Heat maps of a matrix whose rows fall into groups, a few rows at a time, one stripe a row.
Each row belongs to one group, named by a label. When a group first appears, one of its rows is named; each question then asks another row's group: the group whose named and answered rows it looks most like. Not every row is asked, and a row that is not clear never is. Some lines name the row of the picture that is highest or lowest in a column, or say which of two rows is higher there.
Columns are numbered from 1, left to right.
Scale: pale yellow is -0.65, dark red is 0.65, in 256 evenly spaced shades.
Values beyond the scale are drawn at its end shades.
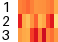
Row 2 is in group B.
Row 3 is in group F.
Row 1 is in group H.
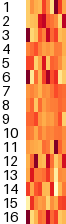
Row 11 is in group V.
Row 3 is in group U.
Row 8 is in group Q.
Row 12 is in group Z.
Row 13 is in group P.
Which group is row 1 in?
V
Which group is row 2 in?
F
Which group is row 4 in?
H
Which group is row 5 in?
B
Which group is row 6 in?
U
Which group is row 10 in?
Q
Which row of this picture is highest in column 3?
12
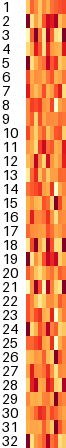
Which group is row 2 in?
U
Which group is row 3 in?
Z
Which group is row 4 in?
Z
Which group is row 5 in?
U
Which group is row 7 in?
B
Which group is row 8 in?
P
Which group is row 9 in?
Q
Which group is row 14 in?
P
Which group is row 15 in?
V
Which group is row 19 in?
U
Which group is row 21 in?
Z
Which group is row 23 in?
P
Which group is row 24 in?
U
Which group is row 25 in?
P
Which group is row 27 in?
P
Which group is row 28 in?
Z
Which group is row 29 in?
V
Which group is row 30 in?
F
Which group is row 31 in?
V
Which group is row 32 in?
U
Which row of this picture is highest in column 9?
7
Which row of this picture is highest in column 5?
11
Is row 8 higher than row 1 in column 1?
Yes
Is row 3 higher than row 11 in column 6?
Yes
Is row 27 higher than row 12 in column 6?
No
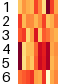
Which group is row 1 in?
V
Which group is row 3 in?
B
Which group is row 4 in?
U
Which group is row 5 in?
U
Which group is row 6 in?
P
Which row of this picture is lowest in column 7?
1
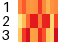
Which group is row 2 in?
F
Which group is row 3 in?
Z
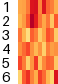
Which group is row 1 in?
F
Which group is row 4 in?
H
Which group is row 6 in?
Z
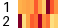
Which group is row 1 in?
V
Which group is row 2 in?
U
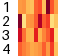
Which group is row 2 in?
U
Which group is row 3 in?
B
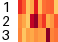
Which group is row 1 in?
B
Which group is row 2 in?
F
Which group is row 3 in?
V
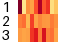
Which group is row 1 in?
U
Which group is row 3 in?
F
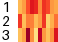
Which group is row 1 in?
F
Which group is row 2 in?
P
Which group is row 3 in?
Z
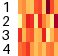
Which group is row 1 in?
V
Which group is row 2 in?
Z
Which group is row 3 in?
P
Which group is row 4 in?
H
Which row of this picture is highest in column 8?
1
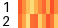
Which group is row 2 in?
B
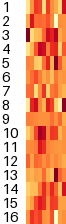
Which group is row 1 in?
Z
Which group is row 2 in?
P
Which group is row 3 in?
U
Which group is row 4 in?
F
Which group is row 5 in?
V
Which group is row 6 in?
H
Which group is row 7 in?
B
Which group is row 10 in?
F
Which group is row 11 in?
F
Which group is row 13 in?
V
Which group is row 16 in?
P
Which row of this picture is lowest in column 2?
3
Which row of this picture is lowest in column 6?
7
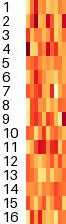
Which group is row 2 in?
Z
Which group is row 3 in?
P
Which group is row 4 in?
U
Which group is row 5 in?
H
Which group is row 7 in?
P
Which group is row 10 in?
B
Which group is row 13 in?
H
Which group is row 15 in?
B
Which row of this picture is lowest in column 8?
7
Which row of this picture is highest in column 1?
4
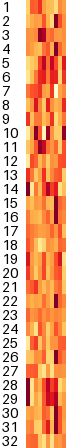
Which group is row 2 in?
V
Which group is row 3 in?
F
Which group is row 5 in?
F
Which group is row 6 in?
F
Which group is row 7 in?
P
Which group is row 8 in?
Z
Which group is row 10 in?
Z
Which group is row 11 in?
F
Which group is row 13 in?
B
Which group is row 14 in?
U
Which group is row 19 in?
B
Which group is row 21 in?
H
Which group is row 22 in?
V
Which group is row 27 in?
H
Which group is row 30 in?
V
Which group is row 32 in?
H
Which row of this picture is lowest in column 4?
18
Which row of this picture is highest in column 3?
10
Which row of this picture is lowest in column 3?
24
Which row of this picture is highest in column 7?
5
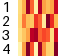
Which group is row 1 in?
Z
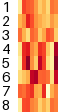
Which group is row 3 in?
B
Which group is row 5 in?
Z
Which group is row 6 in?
F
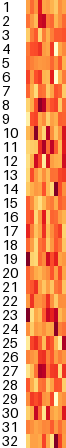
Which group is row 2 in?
F
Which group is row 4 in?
P
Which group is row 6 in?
P
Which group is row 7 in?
B
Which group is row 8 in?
F
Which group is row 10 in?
Z
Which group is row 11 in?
F
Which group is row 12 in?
Z
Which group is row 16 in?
B
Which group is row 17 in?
B
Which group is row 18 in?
B
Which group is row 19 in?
U
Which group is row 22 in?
P
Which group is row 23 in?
U
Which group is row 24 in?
V
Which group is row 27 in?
F
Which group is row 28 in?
B
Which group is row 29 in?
P
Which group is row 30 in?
Z
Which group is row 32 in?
V
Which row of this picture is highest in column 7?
11
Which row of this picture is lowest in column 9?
25
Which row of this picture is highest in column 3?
10
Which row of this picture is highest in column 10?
25
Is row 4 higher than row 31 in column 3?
Yes
